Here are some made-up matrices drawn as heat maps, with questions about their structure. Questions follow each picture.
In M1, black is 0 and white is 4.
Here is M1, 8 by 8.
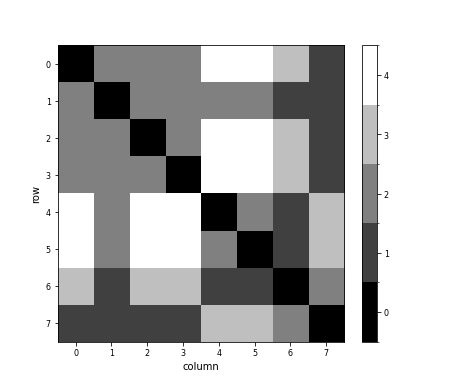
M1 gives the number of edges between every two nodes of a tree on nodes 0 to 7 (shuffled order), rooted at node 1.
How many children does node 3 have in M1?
0
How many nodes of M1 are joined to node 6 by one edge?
3
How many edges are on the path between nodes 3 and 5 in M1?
4
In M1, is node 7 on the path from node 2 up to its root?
yes
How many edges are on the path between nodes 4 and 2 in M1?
4
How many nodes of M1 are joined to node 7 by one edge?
4
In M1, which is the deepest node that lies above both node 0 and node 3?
7
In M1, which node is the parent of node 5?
6
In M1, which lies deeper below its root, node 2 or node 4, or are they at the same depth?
the same depth
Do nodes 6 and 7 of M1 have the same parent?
yes
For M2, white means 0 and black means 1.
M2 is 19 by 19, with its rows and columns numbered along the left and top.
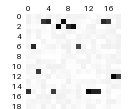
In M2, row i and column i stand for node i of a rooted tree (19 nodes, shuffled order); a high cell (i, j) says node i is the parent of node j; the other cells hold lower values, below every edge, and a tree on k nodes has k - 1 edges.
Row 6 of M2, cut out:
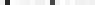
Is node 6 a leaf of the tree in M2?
no
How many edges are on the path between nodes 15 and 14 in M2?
1
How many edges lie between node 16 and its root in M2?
4
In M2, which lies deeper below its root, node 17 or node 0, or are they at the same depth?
node 17
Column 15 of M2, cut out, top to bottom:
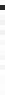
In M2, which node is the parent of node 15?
1
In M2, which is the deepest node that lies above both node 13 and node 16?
1
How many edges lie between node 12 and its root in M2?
5
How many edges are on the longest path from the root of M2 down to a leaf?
6
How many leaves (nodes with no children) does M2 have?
13
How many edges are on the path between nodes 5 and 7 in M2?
3
